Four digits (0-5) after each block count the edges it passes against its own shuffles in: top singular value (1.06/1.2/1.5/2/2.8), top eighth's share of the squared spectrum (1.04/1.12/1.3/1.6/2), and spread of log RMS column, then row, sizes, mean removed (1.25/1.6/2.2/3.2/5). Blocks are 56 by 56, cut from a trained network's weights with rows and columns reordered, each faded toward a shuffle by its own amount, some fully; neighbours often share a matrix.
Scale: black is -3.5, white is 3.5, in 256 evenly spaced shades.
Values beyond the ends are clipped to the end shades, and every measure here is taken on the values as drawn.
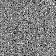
1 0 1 0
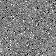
0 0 0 0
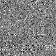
2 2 0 2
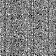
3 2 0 1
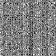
3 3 1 2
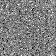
0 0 0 0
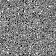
0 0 0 0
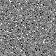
0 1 0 0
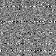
2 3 0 3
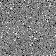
0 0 0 0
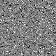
1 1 0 1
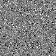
1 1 0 1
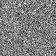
0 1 0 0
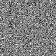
2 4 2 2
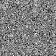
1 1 0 1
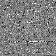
2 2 1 1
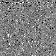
2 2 1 1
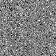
2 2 1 0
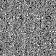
2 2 0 1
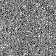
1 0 0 0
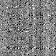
3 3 1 2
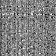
3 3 0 2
